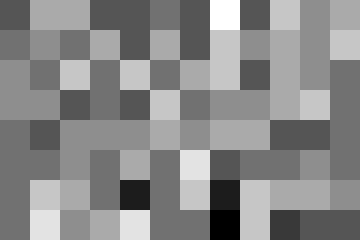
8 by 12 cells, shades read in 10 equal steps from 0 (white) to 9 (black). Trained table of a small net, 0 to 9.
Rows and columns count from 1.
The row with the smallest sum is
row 3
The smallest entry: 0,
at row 1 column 8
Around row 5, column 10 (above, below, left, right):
3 5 3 6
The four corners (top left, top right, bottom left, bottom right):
6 3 5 6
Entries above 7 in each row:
0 0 0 0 0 0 2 1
